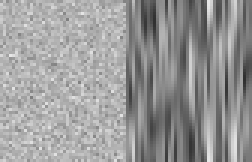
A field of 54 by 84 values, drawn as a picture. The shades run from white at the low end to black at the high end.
It is made of 1 by 2 panels. Panel 1,1: low, fine-grained. Panel 1,2: middling, streaked downward, strong in contrast.
